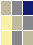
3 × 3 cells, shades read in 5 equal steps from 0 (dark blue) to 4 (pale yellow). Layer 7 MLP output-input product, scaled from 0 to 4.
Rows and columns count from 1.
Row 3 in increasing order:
2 3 4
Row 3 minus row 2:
0 -1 1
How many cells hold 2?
3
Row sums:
5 9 9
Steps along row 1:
down down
